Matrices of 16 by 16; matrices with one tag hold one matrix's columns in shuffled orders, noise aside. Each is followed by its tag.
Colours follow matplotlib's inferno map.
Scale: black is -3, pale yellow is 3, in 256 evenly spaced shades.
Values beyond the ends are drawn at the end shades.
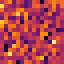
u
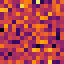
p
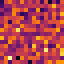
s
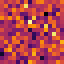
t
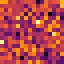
t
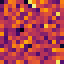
p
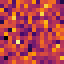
u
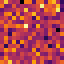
p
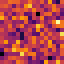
t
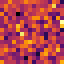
t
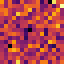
p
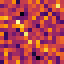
t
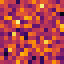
t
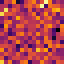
p
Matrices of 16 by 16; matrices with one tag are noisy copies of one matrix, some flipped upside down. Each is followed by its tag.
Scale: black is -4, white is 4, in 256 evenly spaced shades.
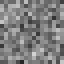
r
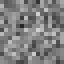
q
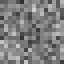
r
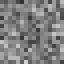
r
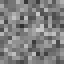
q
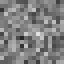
q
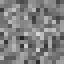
q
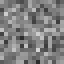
q
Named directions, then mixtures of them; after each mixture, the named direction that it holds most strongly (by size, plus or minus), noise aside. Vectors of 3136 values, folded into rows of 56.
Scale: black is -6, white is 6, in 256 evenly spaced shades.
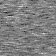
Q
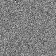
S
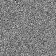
S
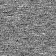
Q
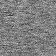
Q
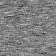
Q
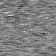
Q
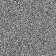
S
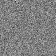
S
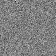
S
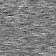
Q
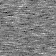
Q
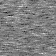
Q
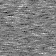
Q
